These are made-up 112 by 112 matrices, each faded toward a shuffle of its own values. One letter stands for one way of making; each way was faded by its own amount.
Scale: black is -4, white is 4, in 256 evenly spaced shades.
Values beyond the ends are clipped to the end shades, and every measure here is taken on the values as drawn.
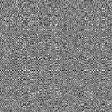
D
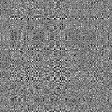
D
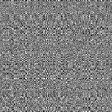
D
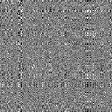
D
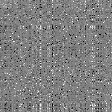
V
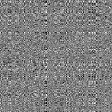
D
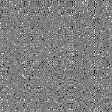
V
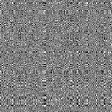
D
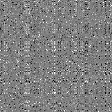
V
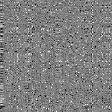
V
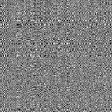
D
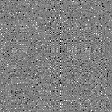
V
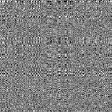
D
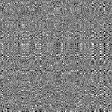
D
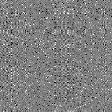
V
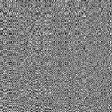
D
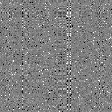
V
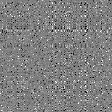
V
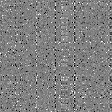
V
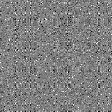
V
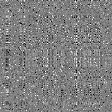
V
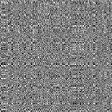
D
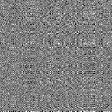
D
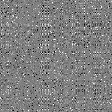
V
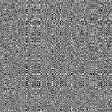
D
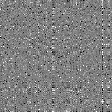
V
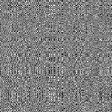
D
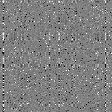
V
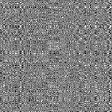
D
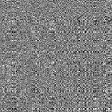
D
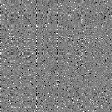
V
